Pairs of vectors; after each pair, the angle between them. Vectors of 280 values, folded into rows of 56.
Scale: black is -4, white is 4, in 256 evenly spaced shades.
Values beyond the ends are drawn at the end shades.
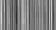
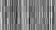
nearly parallel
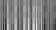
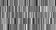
partly opposed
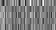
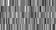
partly opposed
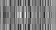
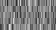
partly opposed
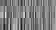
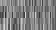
nearly opposite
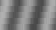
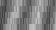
nearly opposite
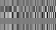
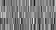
orthogonal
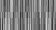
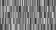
orthogonal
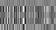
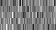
orthogonal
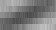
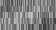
partly opposed
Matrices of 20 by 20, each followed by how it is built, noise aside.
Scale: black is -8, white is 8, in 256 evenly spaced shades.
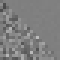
lower triangular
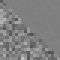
lower triangular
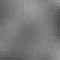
smooth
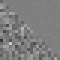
lower triangular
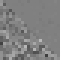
lower triangular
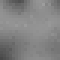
smooth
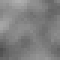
smooth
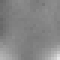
smooth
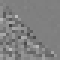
lower triangular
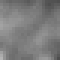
smooth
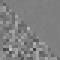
lower triangular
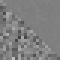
lower triangular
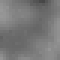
smooth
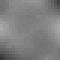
smooth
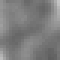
smooth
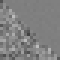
lower triangular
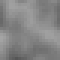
smooth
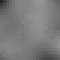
smooth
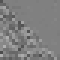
lower triangular
